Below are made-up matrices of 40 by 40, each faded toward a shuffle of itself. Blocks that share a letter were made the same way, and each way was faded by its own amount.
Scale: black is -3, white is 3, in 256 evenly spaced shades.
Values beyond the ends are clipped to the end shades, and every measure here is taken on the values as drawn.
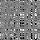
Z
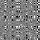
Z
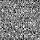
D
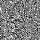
D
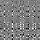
Z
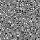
D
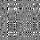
Z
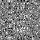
D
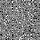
D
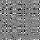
Z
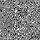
D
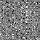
D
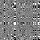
Z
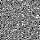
D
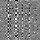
Z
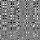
Z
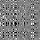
Z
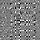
Z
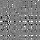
Z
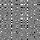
Z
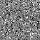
D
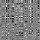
Z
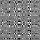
Z
